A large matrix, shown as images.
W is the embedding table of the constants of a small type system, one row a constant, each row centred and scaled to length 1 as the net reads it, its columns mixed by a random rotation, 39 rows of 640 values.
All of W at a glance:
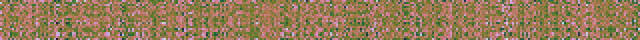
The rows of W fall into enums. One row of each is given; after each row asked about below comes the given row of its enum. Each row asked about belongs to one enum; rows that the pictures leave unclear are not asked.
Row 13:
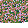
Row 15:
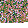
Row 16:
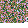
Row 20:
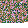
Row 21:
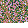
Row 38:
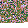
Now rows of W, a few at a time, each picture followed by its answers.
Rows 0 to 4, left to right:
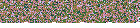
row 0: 20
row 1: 20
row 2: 38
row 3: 13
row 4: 16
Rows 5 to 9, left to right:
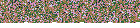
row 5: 21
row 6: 38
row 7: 15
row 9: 15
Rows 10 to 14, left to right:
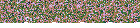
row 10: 16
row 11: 38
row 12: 38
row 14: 13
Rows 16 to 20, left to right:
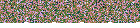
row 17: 20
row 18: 38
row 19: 21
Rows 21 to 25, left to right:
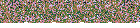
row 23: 38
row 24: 38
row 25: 21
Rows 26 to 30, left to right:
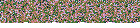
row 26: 15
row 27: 21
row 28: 13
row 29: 13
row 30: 13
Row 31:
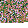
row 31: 15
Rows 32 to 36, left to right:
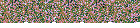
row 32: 21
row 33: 16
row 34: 21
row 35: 21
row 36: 13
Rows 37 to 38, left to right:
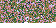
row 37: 16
